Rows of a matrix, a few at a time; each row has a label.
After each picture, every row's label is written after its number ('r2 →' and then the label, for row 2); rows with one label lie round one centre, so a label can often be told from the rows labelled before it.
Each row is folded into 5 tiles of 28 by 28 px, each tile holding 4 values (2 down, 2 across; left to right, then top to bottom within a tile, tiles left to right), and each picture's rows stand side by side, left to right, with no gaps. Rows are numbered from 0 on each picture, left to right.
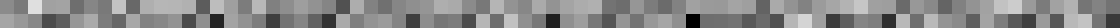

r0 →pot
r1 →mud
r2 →mud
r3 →mud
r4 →mud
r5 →mud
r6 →mud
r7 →mud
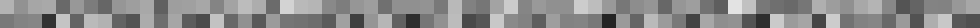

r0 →mud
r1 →pot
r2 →mud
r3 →pot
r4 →mud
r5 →pot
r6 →mud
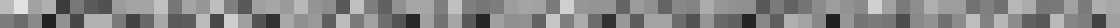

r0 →mud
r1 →mud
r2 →mud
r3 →pot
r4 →mud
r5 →mud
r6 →pot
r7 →pot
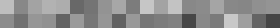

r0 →pot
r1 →mud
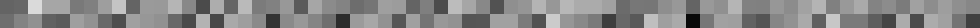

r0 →pot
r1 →mud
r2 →pot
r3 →pot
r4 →mud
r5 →pot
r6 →mud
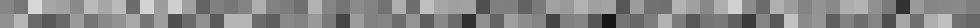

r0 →pot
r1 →mud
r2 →pot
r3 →mud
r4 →mud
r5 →mud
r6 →mud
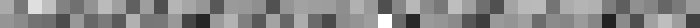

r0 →pot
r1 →pot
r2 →mud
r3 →pot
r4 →mud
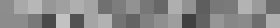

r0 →mud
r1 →pot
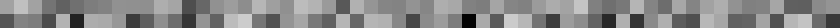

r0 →mud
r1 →mud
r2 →mud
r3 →mud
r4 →mud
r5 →mud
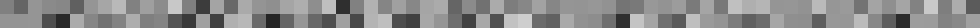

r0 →pot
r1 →mud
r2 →mud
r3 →mud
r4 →pot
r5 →pot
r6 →pot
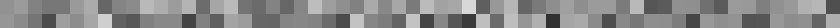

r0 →mud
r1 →mud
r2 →pot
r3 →mud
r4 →mud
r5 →pot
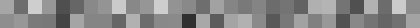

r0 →pot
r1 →mud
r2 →pot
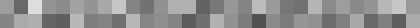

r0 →pot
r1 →pot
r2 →pot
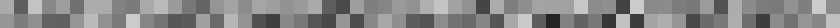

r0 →pot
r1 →mud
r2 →mud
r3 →mud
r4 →mud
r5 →pot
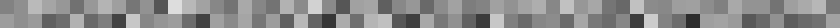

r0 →pot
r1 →pot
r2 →mud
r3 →pot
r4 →mud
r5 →pot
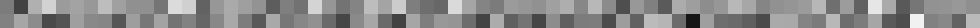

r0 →pot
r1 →pot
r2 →pot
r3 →pot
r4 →mud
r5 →pot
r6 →pot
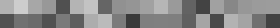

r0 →mud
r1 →mud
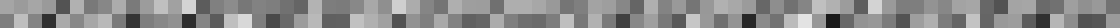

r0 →mud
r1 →mud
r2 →pot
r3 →pot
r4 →pot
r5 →mud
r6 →pot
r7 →pot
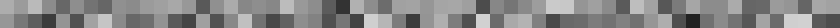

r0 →mud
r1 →mud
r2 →mud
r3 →mud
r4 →mud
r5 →mud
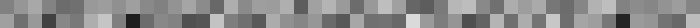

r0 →mud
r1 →pot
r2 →pot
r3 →pot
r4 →pot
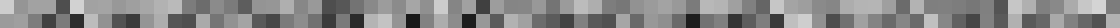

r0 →mud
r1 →mud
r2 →mud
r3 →mud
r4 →mud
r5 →mud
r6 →mud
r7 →pot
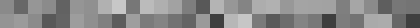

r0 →pot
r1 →mud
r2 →mud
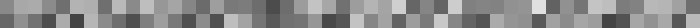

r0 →mud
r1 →mud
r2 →pot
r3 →pot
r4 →pot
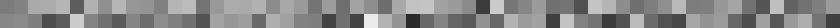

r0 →pot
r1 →pot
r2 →mud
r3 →mud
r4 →pot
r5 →mud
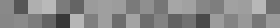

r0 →pot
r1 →pot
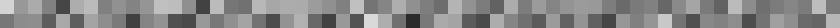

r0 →mud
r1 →mud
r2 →mud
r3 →pot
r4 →mud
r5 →pot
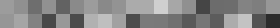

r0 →mud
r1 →mud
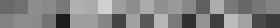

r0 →pot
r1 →mud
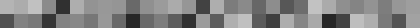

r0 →mud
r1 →mud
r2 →pot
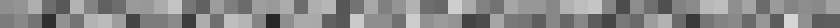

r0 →mud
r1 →mud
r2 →pot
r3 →pot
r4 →mud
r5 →mud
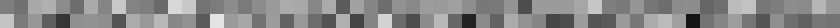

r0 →pot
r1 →pot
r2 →mud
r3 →mud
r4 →mud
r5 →pot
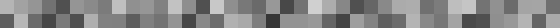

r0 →mud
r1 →mud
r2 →pot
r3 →pot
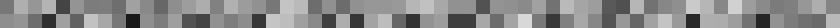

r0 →mud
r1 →pot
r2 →mud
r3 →mud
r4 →mud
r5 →pot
